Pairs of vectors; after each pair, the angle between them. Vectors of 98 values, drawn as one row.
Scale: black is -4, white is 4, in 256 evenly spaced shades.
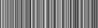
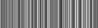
partly opposed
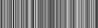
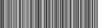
orthogonal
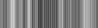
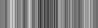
nearly parallel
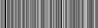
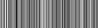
partly opposed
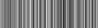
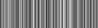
nearly opposite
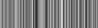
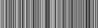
partly aligned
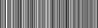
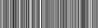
orthogonal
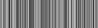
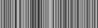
orthogonal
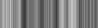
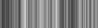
nearly opposite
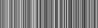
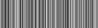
partly opposed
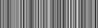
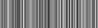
nearly opposite
